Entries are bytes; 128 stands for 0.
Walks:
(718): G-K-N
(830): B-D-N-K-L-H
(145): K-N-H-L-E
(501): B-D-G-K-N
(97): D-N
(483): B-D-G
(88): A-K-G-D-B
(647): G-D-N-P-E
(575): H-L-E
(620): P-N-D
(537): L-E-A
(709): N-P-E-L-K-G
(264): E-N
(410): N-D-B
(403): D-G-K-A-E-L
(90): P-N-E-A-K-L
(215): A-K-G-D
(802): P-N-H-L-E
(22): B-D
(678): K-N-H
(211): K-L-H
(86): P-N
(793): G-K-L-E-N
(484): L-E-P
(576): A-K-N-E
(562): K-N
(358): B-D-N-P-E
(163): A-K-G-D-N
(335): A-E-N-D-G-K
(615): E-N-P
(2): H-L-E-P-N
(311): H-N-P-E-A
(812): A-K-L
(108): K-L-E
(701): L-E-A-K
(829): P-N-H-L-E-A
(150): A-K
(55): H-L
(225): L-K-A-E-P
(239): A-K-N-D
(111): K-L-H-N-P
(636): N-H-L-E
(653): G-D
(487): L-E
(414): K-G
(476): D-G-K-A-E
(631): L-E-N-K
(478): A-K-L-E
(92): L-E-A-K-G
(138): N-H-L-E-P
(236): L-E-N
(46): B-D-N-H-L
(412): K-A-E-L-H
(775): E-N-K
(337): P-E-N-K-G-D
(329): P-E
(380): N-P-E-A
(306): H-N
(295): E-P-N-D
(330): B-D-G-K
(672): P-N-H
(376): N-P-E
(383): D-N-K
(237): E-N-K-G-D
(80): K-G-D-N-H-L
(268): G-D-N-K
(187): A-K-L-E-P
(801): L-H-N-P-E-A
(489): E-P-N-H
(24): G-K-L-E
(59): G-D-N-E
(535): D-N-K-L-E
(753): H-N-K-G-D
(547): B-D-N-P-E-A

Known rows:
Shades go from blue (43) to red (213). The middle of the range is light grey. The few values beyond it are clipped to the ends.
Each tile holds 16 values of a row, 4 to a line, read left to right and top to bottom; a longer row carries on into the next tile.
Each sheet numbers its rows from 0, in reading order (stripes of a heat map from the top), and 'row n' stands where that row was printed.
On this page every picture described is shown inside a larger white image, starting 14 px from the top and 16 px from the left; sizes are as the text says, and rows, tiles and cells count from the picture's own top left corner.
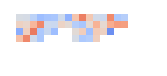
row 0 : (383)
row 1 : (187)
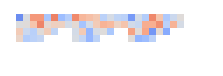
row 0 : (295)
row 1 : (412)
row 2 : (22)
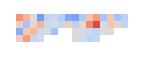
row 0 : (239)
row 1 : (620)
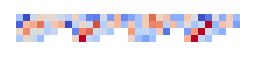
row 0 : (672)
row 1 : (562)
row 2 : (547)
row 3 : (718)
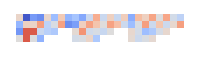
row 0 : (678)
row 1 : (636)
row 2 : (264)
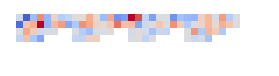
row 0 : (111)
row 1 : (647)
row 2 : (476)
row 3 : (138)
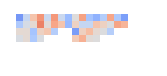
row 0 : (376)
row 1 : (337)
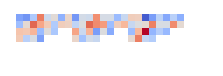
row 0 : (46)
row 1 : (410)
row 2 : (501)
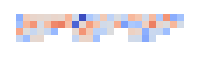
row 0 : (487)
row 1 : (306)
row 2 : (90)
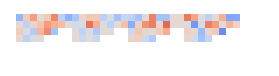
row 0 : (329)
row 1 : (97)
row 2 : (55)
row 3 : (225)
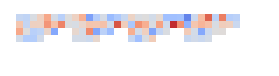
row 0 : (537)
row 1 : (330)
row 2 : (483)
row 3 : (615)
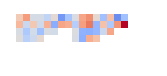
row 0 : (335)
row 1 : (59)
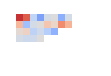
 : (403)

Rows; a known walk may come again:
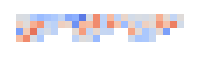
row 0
(383)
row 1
(802)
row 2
(537)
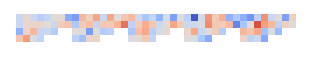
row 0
(775)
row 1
(236)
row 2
(80)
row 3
(801)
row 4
(46)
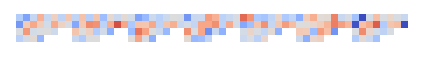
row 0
(636)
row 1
(108)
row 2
(145)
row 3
(22)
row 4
(812)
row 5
(484)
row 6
(672)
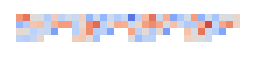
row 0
(478)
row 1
(535)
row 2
(358)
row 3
(24)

